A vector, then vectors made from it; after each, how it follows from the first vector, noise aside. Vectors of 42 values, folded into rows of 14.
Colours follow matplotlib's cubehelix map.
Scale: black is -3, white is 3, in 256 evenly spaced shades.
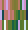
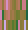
shrunk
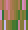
shrunk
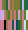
sign-scrambled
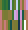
wrapped around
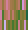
shrunk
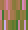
shrunk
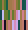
negated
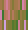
shrunk
